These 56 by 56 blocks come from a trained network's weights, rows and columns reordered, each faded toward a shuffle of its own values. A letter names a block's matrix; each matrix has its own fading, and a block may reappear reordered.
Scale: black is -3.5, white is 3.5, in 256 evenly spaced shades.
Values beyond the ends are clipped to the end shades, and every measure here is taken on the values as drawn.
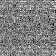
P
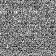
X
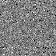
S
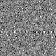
S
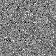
S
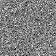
S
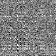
P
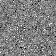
S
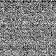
X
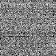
P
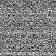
P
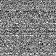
X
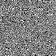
S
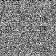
X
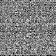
P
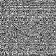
P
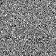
S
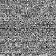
P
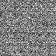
X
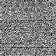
P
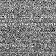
X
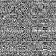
P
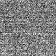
X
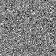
S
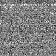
X
